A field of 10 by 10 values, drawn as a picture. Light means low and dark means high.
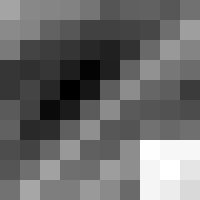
An odd patch, lower than its surroundings, sits in the bottom right. The bottom right is the ninth with the lowest average. The bottom right is the calmest part. Neither half mirrors the other.
